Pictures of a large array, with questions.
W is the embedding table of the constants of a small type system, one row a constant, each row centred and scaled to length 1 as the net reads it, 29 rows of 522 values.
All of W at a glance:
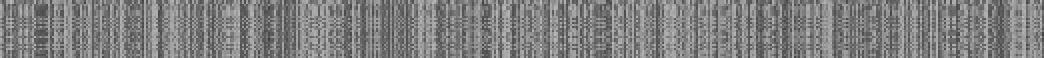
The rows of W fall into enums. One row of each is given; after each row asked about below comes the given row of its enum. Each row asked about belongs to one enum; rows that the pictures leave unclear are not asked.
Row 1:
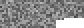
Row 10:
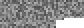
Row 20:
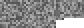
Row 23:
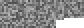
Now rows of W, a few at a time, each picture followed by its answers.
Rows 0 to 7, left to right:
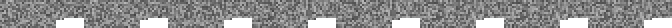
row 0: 1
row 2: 10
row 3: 20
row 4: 20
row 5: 23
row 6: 23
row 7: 23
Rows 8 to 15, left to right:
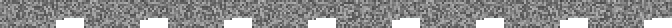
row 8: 10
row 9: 1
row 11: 1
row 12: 23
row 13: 1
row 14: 10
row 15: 23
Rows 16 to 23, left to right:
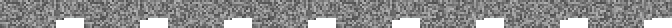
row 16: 20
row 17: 20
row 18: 1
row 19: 20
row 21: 23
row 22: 1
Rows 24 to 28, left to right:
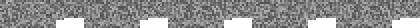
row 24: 1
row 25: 10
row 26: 10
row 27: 23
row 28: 10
